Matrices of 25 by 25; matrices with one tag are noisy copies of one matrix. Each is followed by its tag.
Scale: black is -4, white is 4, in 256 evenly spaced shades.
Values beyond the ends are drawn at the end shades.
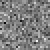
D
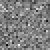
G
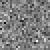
D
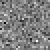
D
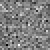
G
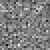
G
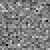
G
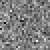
D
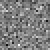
G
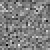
G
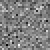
G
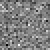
G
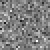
D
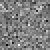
G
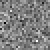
D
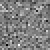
G
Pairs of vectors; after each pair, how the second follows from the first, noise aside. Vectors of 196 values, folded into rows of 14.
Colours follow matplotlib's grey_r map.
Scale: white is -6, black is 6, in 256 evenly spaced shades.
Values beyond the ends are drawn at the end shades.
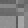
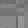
shrunk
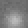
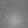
shrunk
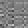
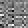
scaled up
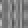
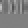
partly zeroed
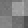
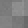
shrunk
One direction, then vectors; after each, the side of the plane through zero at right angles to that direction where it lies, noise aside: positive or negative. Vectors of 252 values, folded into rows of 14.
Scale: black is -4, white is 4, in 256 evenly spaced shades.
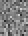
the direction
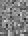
negative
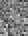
positive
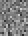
positive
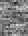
positive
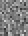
negative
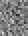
negative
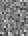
negative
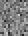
positive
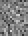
positive
